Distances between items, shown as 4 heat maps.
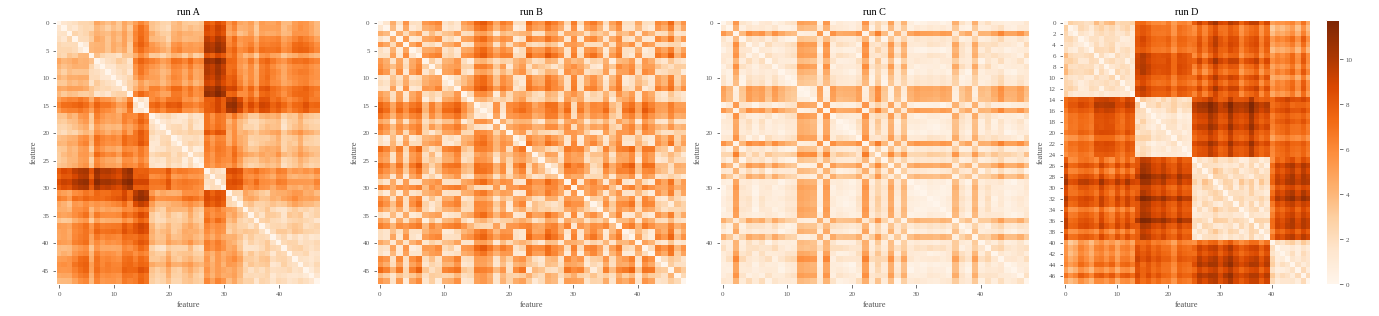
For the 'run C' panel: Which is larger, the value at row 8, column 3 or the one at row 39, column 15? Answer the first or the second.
the second
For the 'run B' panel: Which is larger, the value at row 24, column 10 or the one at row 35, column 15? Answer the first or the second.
the second
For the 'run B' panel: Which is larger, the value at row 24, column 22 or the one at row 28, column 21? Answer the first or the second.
the first
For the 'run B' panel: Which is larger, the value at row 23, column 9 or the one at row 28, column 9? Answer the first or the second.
the first
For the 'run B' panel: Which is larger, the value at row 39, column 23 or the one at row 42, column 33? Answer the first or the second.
the first
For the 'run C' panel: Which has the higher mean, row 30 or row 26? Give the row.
26
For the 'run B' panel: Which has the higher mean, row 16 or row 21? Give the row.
16
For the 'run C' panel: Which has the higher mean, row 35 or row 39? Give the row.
39
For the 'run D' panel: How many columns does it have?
48
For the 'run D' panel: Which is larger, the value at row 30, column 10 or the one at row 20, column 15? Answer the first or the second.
the first
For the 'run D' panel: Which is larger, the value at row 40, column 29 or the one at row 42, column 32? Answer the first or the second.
the second
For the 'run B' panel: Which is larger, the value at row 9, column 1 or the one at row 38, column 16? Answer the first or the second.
the second
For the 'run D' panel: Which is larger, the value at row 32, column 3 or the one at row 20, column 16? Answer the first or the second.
the first
